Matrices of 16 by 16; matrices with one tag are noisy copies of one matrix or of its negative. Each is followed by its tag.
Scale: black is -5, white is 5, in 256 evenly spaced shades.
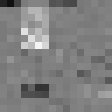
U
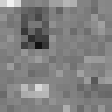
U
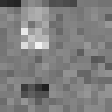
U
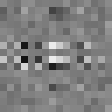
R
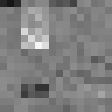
U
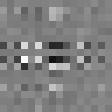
R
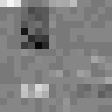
U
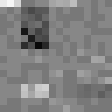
U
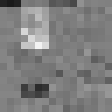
U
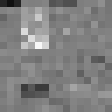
U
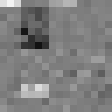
U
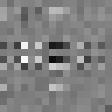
R
